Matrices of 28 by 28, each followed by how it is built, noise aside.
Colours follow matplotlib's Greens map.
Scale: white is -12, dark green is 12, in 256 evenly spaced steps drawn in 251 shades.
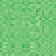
low rank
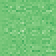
low rank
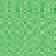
low rank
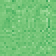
low rank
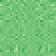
low rank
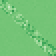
banded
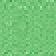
low rank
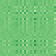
low rank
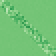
banded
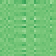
low rank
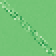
banded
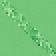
banded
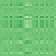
low rank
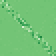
banded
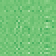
low rank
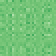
low rank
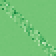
banded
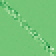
banded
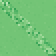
banded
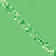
banded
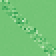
banded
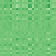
low rank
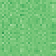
low rank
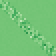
banded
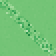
banded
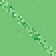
banded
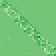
banded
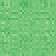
low rank
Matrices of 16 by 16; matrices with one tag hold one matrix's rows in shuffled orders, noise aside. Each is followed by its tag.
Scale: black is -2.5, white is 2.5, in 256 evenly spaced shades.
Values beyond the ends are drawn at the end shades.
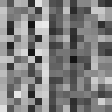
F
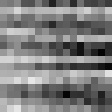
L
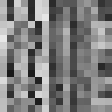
F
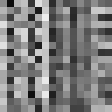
F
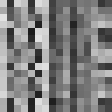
F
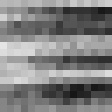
L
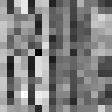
F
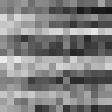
L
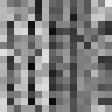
F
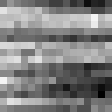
L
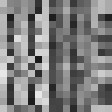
F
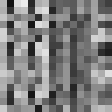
F
